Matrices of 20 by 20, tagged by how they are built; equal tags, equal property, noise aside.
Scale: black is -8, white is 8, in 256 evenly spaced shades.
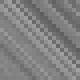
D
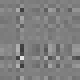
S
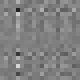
S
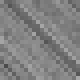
D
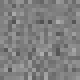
S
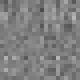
S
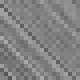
D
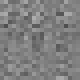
S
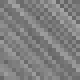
D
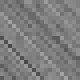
D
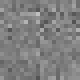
S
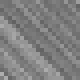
D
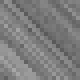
D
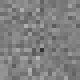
S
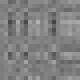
S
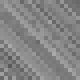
D
